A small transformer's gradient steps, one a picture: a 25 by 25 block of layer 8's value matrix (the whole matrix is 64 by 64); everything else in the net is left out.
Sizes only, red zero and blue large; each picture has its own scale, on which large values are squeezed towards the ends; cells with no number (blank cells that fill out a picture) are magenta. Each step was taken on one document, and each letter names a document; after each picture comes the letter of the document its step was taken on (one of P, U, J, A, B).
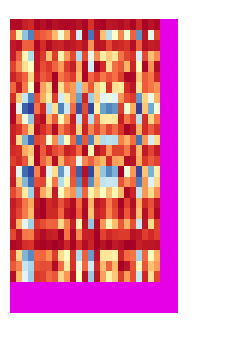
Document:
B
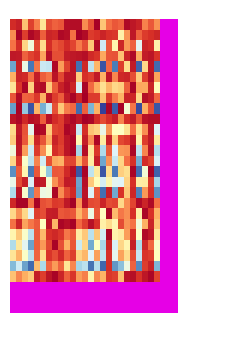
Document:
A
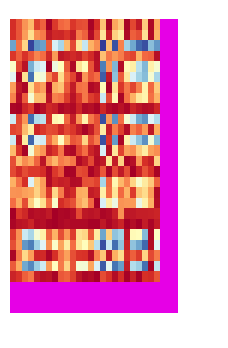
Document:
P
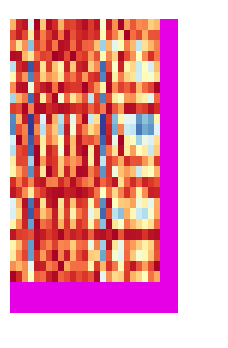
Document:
P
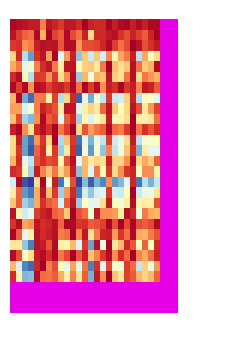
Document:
B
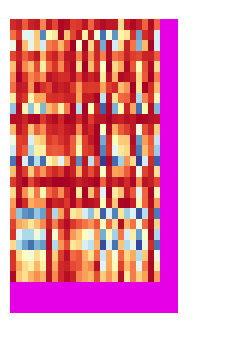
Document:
A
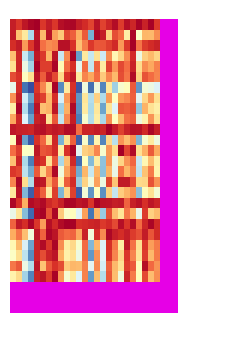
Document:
B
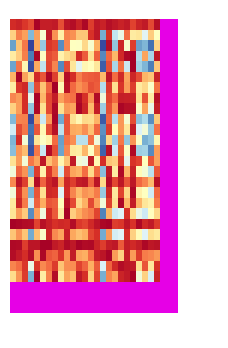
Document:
P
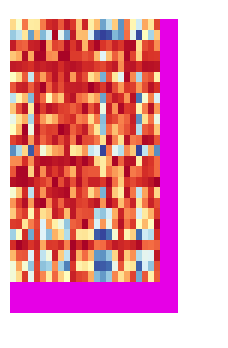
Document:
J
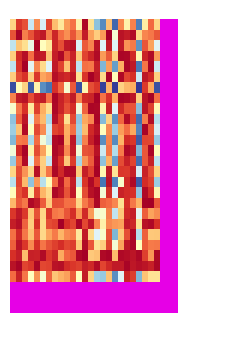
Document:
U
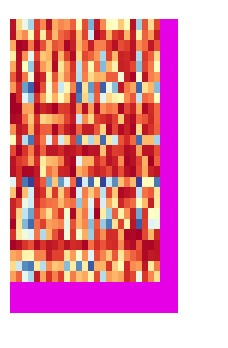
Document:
B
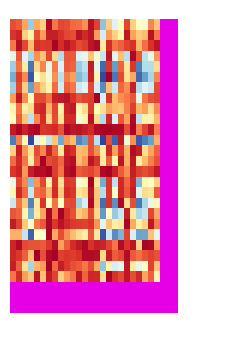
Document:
P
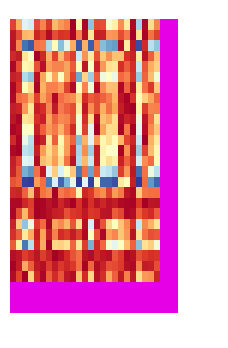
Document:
B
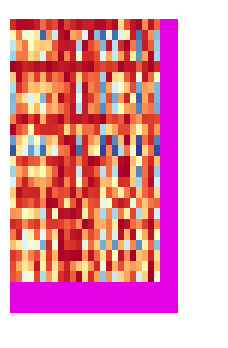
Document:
A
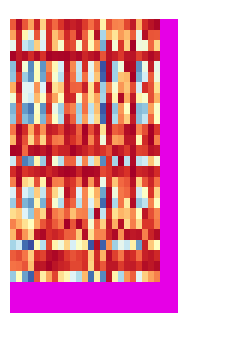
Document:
A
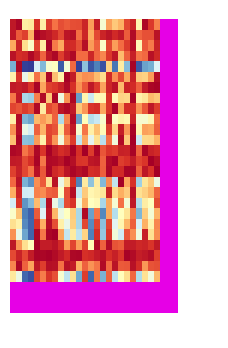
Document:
B
